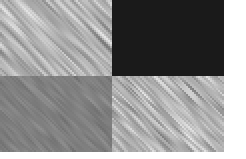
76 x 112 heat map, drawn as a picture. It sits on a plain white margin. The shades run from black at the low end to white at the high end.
The table splits into 2 rows of 2 panels. Panel 1,1: high, slanting down to the right. Panel 1,2: very low, flat. Panel 2,1: middling, slanting down to the right, faint in contrast. Panel 2,2: high, slanting down to the right.
